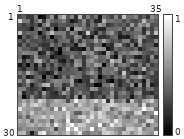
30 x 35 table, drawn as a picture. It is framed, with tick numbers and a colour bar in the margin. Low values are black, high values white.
The bottom middle is the ninth with the highest average. The values follow a bell shape. A horizontal seam about 70% of the way down splits the table, and the bottom part is higher.
